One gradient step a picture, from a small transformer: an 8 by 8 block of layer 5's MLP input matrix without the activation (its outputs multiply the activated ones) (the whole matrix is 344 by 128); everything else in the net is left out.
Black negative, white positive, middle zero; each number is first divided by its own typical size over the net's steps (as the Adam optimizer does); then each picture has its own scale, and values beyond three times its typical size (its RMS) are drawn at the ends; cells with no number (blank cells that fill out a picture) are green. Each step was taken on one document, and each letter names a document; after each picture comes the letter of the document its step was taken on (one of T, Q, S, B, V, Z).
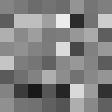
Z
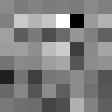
Z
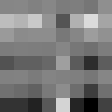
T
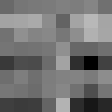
T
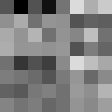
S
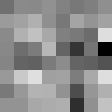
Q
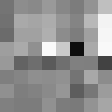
Q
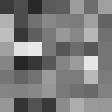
S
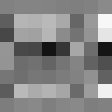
Q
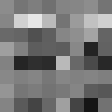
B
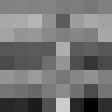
T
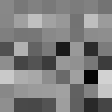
B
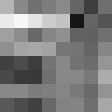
S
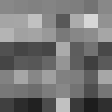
T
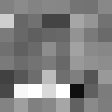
Z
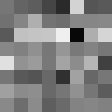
Z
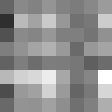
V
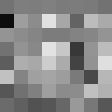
V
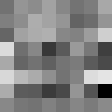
V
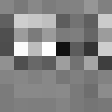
B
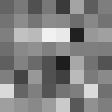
Z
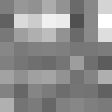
V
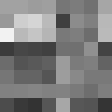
B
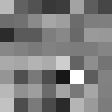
Z
